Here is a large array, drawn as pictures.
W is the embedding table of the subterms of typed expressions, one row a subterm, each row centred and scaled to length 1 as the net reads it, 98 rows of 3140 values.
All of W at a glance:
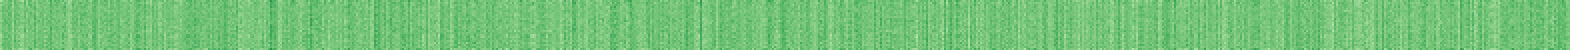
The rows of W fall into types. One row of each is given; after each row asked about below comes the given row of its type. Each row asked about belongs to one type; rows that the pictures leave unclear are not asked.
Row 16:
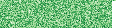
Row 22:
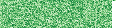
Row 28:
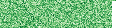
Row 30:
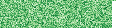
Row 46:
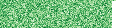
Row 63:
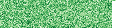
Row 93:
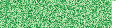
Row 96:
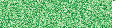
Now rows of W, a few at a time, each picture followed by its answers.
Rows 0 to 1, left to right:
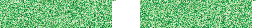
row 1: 16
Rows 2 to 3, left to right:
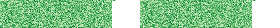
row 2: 96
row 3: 96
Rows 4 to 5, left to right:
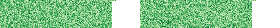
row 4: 30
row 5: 63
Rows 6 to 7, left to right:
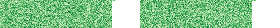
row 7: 63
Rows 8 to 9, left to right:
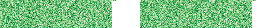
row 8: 96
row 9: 96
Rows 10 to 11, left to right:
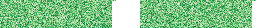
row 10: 30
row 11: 28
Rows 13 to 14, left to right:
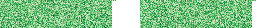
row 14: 30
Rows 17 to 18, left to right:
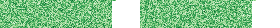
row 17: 28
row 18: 93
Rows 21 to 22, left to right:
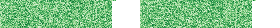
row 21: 22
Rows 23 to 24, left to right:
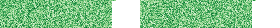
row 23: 46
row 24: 96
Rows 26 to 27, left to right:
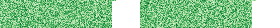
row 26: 30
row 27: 93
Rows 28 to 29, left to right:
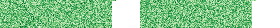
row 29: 93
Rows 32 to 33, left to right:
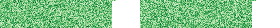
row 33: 30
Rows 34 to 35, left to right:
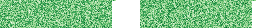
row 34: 16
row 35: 46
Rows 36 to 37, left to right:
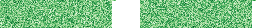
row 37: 28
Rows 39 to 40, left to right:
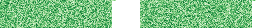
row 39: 93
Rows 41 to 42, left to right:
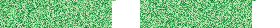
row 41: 46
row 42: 28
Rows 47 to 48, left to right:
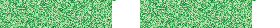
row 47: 28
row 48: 28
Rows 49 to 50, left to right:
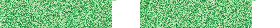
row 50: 93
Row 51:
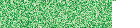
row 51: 30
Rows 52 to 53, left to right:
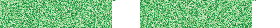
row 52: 96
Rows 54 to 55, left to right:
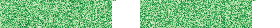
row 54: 22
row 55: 16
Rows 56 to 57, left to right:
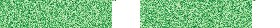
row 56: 30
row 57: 22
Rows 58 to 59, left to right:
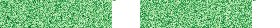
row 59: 16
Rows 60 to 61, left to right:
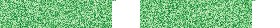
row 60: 30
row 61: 63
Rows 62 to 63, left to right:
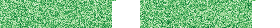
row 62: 30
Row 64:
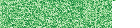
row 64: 22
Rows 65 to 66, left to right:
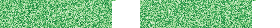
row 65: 63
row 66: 16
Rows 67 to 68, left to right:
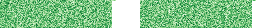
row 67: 93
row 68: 16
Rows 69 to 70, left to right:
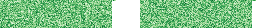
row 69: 16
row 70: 28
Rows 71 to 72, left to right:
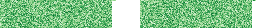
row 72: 96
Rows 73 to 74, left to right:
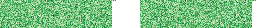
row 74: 30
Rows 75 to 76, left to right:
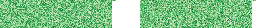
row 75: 28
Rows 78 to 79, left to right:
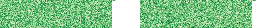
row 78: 16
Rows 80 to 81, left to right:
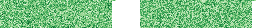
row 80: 63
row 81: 46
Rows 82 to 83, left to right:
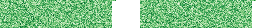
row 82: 28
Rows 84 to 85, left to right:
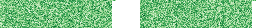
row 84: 22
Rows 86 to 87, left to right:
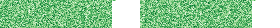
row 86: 16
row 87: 93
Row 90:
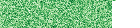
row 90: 22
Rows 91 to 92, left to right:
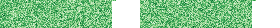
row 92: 28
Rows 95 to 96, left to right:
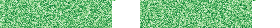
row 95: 93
